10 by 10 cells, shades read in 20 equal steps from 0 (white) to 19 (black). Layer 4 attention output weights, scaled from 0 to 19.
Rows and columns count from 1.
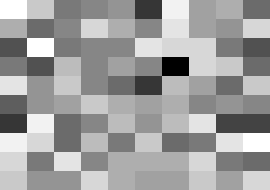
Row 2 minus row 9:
3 1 7 -6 0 3 -4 4 -2 -8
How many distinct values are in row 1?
10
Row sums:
71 64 72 90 76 76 84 57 66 57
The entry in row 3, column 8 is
3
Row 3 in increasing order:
0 2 3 3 9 9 10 10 13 13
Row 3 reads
13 0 10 9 9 2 3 3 10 13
